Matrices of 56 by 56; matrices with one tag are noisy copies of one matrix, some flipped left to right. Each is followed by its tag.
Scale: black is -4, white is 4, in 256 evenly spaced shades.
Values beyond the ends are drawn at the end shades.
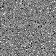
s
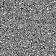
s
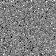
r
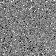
r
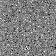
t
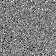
r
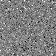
r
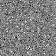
t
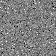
s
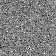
t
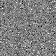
s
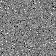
s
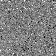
r
